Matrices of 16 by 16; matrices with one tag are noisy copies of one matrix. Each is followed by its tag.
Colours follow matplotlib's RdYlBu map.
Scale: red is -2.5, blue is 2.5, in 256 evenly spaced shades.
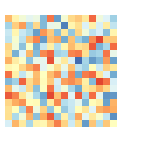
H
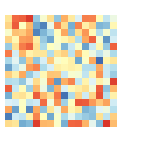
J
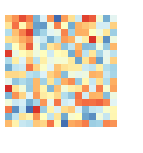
J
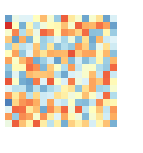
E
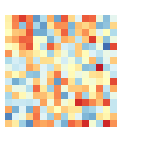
J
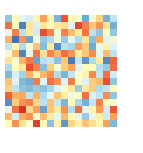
E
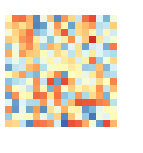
J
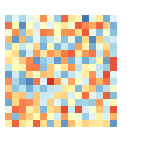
E
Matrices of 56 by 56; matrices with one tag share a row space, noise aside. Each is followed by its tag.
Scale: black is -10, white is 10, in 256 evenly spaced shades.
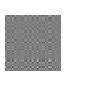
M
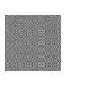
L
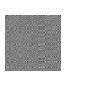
L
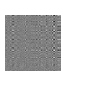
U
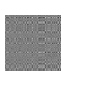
L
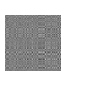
L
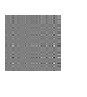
U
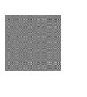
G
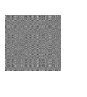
M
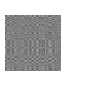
M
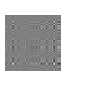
U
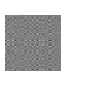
M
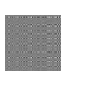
G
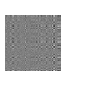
U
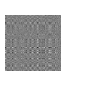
M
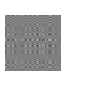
M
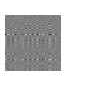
M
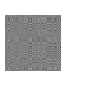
G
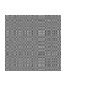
L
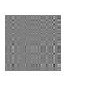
U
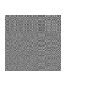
L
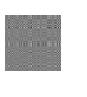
G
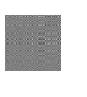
L
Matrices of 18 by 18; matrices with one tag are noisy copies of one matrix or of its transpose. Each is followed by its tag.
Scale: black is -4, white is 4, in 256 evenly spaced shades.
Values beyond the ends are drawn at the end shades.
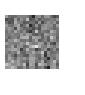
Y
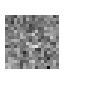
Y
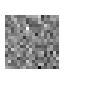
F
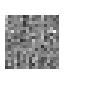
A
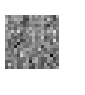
A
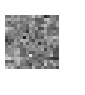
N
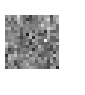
N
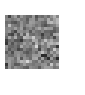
Y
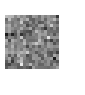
A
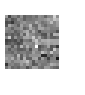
Y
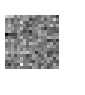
A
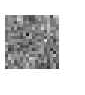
N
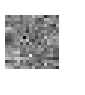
N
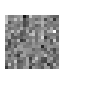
A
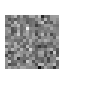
F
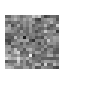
N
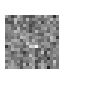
Y
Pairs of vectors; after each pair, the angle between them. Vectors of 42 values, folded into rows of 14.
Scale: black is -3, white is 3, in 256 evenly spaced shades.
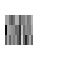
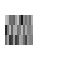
partly aligned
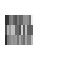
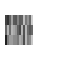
nearly parallel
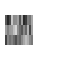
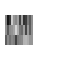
nearly parallel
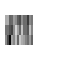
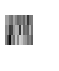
nearly parallel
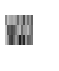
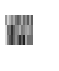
nearly parallel
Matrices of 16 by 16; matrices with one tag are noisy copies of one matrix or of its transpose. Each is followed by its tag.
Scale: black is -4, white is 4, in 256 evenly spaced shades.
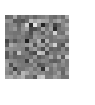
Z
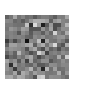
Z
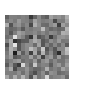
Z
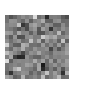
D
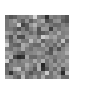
D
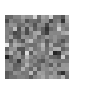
D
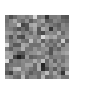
D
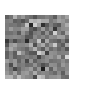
Z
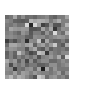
Z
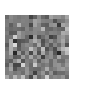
Z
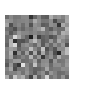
Z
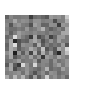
Z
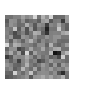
D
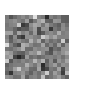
D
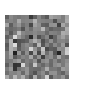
Z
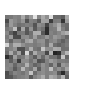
D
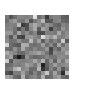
D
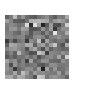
Z
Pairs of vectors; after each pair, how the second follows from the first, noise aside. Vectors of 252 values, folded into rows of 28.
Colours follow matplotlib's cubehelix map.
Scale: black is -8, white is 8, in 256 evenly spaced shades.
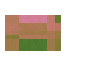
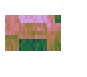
scaled up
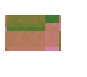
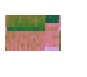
scaled up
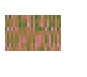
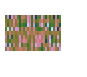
scaled up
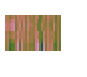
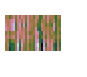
scaled up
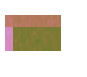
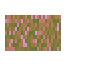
shuffled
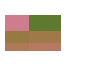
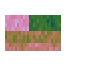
scaled up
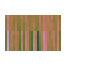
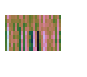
scaled up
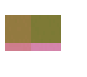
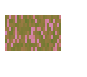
shuffled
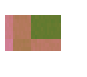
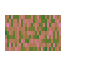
shuffled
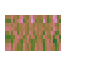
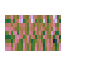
scaled up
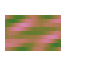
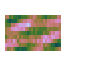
scaled up
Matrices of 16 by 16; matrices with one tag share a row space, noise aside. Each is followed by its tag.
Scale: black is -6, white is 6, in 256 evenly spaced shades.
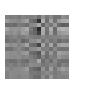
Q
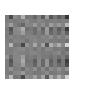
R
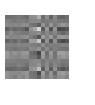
Q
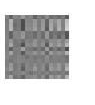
R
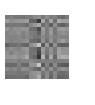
Q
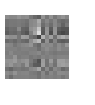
Q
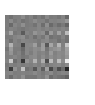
R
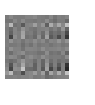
R
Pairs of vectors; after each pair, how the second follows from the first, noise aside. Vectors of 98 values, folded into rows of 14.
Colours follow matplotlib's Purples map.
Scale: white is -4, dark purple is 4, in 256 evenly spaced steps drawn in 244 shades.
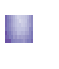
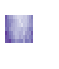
copied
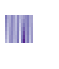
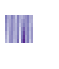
copied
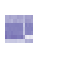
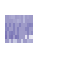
partly zeroed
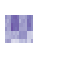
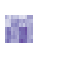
reversed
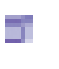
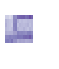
reversed
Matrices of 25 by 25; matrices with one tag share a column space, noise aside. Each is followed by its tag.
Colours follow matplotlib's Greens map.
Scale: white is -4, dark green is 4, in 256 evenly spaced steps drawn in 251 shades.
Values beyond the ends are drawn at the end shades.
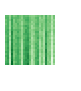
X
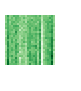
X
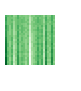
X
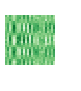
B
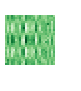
B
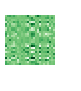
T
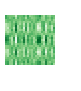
B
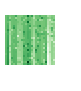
X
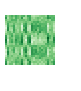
B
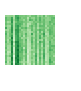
X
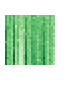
X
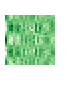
B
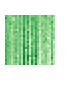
X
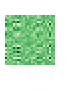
T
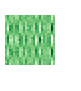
B
